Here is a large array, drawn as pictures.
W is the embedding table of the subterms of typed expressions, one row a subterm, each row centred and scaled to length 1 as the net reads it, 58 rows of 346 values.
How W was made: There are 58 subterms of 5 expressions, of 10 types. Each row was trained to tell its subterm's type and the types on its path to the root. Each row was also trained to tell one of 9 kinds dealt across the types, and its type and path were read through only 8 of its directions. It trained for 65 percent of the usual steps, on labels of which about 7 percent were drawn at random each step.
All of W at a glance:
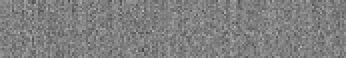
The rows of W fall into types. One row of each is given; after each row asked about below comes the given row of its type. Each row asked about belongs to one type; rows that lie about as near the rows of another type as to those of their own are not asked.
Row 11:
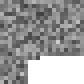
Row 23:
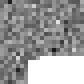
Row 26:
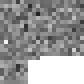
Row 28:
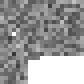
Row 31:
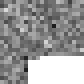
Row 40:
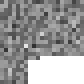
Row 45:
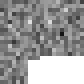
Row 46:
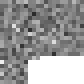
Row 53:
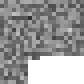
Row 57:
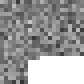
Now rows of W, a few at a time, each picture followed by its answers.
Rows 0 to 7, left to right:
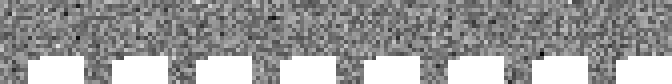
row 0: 40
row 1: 53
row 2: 53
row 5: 31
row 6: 53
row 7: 40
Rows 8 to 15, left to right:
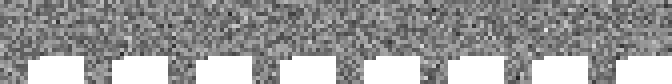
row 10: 26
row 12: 28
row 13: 26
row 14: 28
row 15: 53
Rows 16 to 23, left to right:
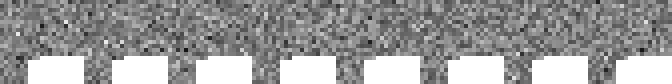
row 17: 28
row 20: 31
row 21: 26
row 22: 46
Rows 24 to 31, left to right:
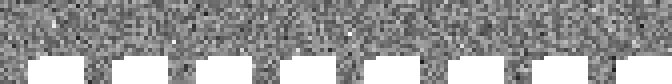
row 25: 53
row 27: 40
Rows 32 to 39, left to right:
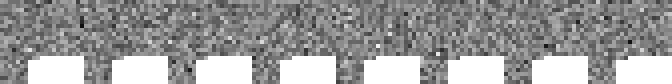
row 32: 46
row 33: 31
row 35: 46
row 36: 11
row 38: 40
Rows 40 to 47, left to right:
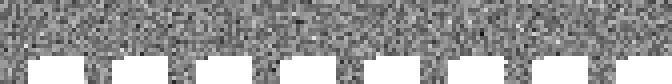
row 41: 26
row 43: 40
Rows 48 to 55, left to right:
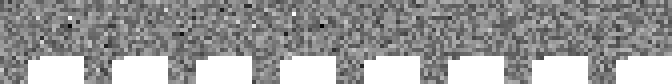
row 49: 46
